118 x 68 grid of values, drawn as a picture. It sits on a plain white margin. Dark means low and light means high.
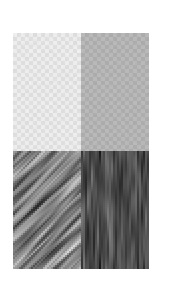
The table splits into 2 rows of 2 panels. Panel 1,1: very high, checkered, faint in contrast. Panel 1,2: high, checkered, faint in contrast. Panel 2,1: middling, slanting up to the right, strong in contrast. Panel 2,2: low, streaked downward.
